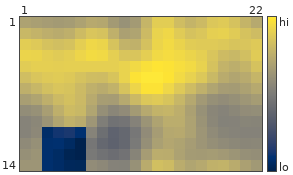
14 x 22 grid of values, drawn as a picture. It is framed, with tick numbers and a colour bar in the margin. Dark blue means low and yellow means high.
Ninth with the lowest average: bottom left. Histogram: skewed, a long tail of low values. Average level on the scale: 70%. Odd patch: lower, in the bottom left. Roughest part: bottom left.
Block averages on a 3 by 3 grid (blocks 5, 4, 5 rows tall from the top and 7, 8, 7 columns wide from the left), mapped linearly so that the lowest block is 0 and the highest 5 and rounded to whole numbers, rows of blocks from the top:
555 / 453 / 023
